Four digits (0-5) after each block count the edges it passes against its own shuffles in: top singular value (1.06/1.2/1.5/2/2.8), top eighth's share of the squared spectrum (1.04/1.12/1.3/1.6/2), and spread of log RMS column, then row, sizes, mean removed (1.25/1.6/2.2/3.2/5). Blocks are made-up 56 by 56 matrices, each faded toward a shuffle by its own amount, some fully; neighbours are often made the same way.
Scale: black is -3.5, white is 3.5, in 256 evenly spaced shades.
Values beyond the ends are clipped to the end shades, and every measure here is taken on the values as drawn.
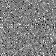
3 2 0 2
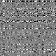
4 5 1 3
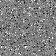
2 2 0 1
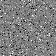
0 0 0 0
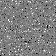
1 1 0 1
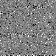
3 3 0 2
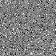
3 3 1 1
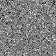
2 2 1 0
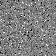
0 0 0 0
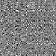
4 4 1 2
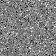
2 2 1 0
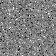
2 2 0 0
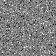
1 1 0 0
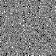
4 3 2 2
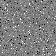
0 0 0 0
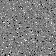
0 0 0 0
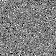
0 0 0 0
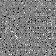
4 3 1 1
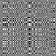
5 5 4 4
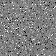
0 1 0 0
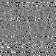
2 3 1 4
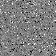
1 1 1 1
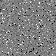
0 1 0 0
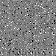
3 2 1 1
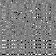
5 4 2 3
